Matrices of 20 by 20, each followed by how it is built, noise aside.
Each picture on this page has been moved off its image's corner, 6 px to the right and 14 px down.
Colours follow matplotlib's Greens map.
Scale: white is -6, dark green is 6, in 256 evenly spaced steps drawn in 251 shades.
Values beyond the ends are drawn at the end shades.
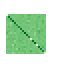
diagonal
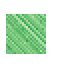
Toeplitz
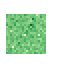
noise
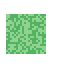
noise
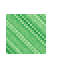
Toeplitz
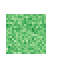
noise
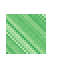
Toeplitz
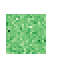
noise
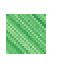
Toeplitz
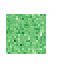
noise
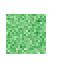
noise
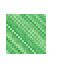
Toeplitz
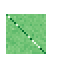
diagonal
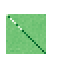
diagonal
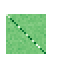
diagonal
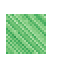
Toeplitz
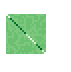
diagonal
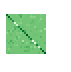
diagonal
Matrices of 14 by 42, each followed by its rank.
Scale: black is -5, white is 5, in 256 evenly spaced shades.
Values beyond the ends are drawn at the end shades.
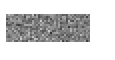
full rank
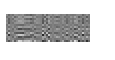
two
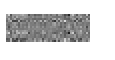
three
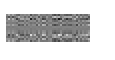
two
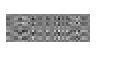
two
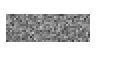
full rank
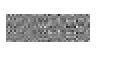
three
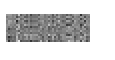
three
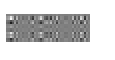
one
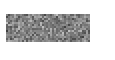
full rank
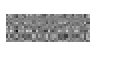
three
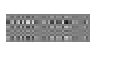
one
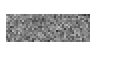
full rank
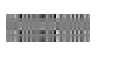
one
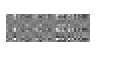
two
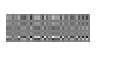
one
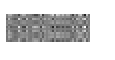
two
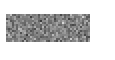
full rank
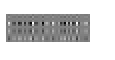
one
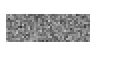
full rank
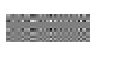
one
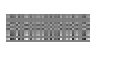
one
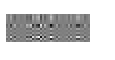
one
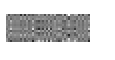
two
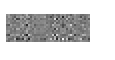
three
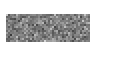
full rank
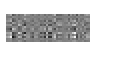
two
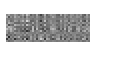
three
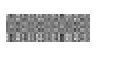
two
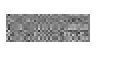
three
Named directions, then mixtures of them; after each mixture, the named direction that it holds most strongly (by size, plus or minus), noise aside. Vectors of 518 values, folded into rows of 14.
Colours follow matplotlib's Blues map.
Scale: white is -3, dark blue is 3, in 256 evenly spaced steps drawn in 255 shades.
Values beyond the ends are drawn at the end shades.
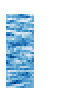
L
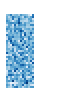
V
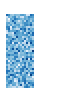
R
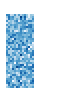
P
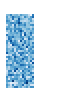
V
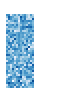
P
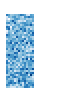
R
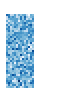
P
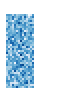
V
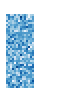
P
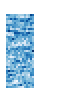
L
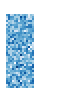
P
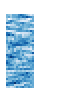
L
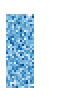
V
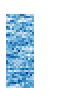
L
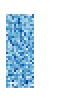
V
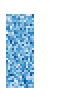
R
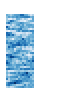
L
